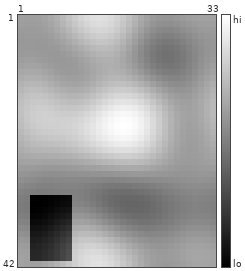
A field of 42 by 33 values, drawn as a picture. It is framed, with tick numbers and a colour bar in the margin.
Histogram: skewed, a long tail of low values. Roughest part: bottom left. Odd patch: lower, in the bottom left. Ninth with the highest average: centre. Ninth with the lowest average: bottom left.
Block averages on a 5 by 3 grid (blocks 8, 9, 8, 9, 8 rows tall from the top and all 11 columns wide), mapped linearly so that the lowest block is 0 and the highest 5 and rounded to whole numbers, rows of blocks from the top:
332 | 342 | 453 | 011 | 032
